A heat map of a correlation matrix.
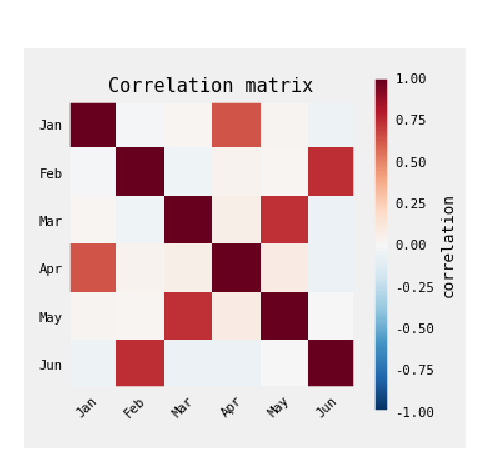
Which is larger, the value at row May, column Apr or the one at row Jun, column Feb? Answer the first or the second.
the second
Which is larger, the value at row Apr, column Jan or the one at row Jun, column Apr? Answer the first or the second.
the first
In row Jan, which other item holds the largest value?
Apr
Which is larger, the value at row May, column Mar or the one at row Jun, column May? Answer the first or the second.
the first
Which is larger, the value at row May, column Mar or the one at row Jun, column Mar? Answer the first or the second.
the first
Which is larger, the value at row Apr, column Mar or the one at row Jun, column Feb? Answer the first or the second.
the second
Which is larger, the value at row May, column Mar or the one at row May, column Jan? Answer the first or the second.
the first
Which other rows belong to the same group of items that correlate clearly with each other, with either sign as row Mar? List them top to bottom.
May
